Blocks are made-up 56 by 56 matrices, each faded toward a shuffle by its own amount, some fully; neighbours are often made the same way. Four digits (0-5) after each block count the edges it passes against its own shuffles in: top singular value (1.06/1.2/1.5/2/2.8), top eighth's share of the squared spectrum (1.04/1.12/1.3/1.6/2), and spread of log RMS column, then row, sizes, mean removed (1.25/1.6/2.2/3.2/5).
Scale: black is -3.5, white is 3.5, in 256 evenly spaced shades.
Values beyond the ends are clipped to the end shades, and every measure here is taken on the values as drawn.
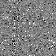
3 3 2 1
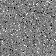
1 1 0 0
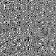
4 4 2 2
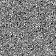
0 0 0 1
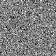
0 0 0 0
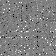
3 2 0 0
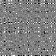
4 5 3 3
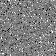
0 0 0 0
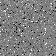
0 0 0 0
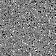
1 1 1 0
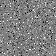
0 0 1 0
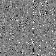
2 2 1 0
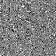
3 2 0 1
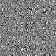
3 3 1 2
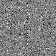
1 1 1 0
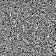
0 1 2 0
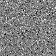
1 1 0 0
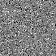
0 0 0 0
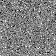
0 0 0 0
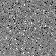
2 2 0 0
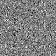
3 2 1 0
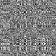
4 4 2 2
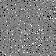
3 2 1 1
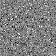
2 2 0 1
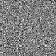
3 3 1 1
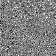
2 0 0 0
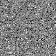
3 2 0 1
